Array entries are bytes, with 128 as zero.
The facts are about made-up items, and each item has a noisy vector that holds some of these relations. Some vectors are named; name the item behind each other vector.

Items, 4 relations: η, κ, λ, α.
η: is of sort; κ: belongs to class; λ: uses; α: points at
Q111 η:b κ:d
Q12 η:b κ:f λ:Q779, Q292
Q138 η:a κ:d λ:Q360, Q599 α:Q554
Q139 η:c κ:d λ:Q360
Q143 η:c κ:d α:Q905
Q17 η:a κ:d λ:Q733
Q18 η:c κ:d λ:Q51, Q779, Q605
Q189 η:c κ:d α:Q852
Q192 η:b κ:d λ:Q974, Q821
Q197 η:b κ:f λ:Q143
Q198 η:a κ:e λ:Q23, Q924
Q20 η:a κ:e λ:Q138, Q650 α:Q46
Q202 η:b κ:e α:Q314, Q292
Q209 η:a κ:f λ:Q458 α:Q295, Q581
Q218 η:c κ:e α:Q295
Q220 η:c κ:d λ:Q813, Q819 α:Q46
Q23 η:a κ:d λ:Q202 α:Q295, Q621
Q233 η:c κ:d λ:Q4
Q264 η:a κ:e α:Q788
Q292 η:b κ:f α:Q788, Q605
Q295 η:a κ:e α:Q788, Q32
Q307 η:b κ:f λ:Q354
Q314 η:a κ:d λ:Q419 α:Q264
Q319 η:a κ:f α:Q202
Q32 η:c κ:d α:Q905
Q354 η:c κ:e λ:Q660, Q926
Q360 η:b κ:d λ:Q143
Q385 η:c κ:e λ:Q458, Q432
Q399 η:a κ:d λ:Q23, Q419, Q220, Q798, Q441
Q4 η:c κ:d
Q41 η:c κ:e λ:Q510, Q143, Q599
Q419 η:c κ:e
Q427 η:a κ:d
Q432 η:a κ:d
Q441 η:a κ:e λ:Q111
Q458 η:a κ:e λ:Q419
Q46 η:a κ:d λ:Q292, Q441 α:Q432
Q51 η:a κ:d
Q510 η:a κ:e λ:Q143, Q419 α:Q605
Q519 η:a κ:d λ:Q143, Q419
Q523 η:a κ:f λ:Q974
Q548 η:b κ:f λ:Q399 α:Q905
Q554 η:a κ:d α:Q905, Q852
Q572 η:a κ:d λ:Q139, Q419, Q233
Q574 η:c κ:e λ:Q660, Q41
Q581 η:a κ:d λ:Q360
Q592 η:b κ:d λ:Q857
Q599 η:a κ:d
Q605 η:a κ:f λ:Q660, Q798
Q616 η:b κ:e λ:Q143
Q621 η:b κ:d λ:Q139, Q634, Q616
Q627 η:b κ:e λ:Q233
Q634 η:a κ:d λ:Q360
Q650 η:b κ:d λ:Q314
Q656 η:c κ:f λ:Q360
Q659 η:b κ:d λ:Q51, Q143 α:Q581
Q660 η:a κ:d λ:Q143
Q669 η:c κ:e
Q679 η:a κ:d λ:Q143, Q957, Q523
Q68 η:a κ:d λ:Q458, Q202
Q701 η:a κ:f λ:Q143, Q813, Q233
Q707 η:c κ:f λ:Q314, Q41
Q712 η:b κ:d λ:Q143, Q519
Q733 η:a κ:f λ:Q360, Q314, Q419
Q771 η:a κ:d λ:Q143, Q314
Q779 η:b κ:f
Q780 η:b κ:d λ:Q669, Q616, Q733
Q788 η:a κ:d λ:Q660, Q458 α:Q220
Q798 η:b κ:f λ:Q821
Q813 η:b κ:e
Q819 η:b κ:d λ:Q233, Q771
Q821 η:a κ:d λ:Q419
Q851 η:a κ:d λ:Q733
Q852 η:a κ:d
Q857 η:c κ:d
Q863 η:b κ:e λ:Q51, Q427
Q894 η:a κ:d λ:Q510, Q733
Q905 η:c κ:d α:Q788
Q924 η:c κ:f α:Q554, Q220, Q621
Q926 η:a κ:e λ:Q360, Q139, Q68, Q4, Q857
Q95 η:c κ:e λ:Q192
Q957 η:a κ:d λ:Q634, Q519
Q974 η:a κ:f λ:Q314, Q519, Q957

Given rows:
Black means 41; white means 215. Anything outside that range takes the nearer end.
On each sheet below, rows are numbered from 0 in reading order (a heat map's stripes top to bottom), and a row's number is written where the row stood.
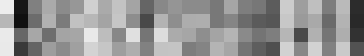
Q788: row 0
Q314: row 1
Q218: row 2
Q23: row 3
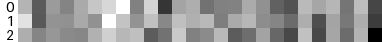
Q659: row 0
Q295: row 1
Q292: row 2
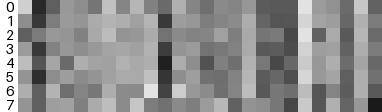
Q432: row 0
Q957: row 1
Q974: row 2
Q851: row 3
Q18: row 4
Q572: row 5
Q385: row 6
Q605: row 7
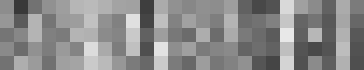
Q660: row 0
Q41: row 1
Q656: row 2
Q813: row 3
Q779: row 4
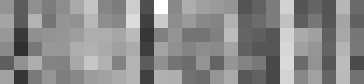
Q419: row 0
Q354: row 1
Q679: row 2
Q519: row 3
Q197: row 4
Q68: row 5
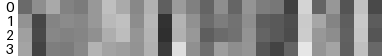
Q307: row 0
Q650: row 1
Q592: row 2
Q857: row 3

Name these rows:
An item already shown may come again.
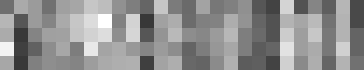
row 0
Q779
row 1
Q659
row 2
Q581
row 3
Q554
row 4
Q399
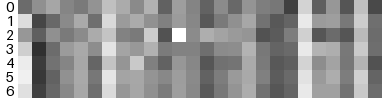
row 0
Q307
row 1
Q852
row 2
Q419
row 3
Q138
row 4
Q46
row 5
Q554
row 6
Q852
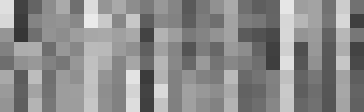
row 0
Q852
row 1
Q621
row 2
Q821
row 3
Q12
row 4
Q798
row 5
Q574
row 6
Q669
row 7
Q41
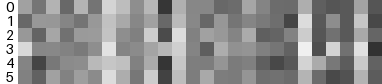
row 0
Q863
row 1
Q798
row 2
Q669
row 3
Q924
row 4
Q360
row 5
Q616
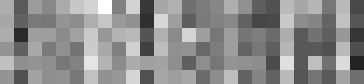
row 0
Q659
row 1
Q111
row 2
Q510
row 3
Q627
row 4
Q548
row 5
Q926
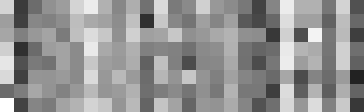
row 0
Q143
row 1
Q139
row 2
Q209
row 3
Q138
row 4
Q189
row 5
Q264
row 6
Q701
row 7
Q32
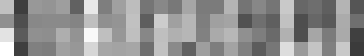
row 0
Q20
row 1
Q458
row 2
Q295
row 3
Q905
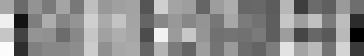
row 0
Q441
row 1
Q788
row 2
Q202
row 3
Q220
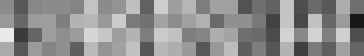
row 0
Q458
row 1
Q319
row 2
Q23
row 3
Q198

